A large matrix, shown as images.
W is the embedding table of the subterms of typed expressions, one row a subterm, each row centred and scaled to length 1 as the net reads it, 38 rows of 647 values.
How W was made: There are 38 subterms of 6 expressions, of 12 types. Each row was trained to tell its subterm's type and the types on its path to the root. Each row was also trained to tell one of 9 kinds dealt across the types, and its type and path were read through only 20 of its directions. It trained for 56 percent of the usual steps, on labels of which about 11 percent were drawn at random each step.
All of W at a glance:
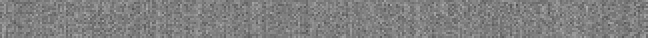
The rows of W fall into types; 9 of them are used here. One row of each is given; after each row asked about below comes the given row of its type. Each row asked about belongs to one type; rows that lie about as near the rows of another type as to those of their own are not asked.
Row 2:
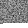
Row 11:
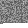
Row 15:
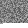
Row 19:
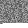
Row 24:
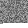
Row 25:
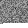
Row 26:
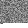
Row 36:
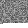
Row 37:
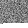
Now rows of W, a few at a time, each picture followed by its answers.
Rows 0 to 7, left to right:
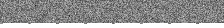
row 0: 36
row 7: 11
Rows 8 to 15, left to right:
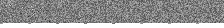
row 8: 15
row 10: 37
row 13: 24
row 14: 15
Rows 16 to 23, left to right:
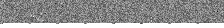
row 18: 37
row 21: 11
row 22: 37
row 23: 11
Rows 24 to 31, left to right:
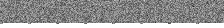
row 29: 19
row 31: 25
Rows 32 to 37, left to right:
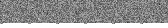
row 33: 24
